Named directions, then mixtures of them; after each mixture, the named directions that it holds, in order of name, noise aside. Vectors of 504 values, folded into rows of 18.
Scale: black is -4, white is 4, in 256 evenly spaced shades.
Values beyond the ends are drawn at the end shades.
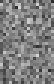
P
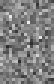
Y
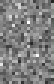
P, Y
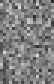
P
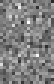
P, Y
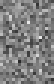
Y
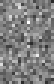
P, Y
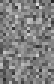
P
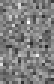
P, Y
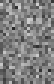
P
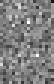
P, Y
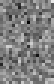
P, Y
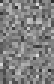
P
